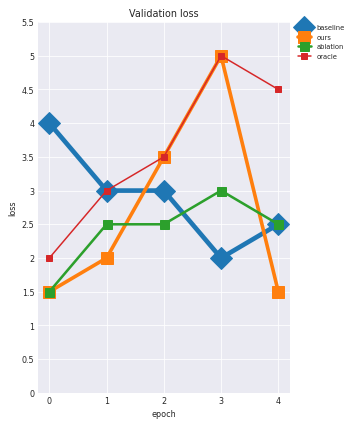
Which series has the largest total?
oracle
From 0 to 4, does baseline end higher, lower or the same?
lower
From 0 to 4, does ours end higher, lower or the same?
the same
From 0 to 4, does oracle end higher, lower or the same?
higher
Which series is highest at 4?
oracle
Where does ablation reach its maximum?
3
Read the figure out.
Title: Validation loss
x-axis: epoch, ticks 0 1 2 3 4
y-axis: loss, ticks 0 0.5 1 1.5 2 2.5 3 3.5 4 4.5 5 5.5
Legend: baseline, ours, ablation, oracle
Values:
baseline: 4 3 3 2 2.5
ours: 1.5 2 3.5 5 1.5
ablation: 1.5 2.5 2.5 3 2.5
oracle: 2 3 3.5 5 4.5
